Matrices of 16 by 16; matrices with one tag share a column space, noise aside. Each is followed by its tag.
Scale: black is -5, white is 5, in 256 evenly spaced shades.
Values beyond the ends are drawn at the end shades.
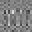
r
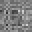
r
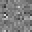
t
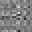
t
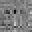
r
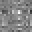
r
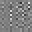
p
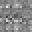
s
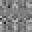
s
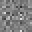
t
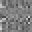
s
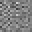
p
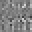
s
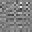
p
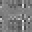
s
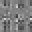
s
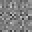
t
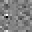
t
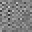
p
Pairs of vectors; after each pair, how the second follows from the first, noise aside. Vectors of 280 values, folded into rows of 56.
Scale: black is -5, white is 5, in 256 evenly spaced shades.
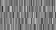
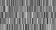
shuffled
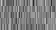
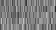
shuffled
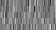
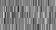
shuffled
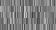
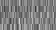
shuffled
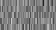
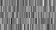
negated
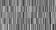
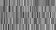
sign-scrambled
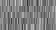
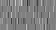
partly zeroed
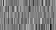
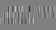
partly zeroed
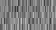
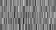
shuffled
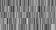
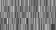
negated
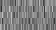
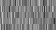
sign-scrambled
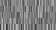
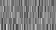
negated
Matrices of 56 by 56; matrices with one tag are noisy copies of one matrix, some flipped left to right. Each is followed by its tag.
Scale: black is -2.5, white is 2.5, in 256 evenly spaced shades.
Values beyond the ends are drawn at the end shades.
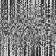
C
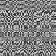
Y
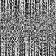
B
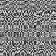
Y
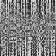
B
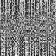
B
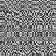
Y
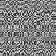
Y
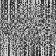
C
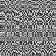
Y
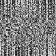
C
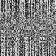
B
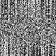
C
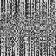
B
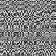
Y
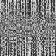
B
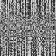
B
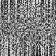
C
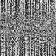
B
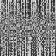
B
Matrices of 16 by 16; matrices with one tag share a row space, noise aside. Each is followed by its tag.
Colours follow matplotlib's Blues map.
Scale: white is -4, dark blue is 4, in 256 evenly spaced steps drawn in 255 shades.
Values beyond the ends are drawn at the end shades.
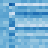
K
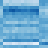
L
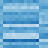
L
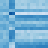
K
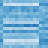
L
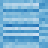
L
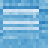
L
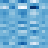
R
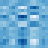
R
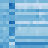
K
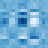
R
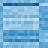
L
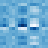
R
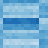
L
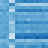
K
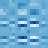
R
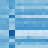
K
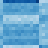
L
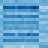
L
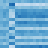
K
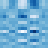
R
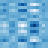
R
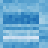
L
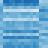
L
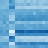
K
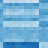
L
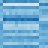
L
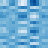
R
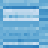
L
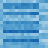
L
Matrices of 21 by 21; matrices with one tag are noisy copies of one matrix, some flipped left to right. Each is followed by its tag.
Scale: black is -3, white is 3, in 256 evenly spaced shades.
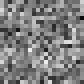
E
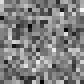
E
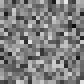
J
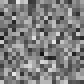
J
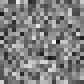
J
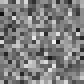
J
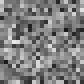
E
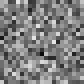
J
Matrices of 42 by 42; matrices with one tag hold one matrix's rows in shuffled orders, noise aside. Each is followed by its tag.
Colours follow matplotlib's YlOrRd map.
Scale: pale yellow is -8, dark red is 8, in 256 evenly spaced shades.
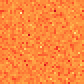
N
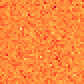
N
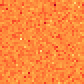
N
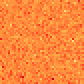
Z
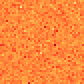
N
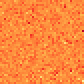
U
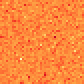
N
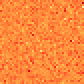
U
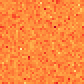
N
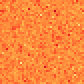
N
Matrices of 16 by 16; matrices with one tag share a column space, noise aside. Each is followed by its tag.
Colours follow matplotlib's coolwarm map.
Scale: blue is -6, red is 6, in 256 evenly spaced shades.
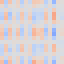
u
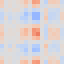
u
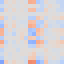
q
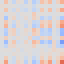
q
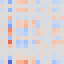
q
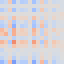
q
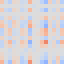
q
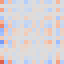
q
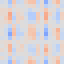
u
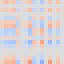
q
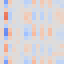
u
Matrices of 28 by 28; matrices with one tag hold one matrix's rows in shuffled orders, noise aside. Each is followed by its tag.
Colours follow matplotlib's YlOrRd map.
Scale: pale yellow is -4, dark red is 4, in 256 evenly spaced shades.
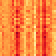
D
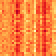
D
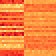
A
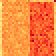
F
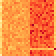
F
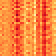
D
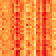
D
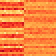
A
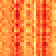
D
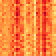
D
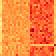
F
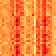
D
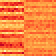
A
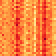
D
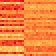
A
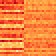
A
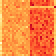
F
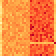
F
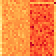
F
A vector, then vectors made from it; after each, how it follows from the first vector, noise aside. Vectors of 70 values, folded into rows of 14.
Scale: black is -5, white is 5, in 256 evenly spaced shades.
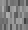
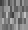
wrapped around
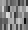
scaled up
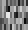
scaled up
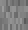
shrunk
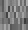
sign-scrambled
